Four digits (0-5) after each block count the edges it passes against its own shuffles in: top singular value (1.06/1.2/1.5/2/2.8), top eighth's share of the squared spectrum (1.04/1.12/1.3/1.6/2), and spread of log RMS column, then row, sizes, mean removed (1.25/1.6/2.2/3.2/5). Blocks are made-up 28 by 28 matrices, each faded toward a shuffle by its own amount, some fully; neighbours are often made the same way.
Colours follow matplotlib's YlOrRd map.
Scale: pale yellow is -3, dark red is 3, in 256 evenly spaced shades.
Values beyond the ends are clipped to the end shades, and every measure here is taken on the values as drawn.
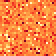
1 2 1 0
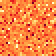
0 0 0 0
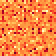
2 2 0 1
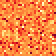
2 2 1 1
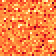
1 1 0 0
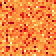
0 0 0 0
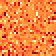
1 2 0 1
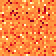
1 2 0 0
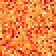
0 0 0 0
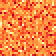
1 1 0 0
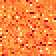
0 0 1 0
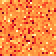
0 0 1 0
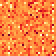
1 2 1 0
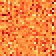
2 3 2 0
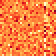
2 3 2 0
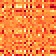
4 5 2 3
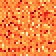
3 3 0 2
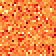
0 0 0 0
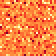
3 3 0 2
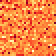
1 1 0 0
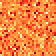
2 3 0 1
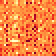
3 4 2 2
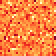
2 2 0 0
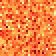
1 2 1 0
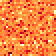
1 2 0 0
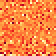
3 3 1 2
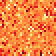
1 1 1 0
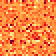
3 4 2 2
